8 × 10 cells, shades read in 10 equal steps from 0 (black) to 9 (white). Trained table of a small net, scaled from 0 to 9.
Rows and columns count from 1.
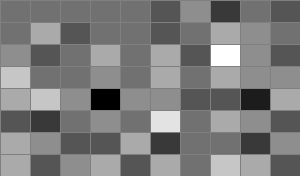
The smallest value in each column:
3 2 3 0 3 2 3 2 1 3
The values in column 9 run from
1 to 6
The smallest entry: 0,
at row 5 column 4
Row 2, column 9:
5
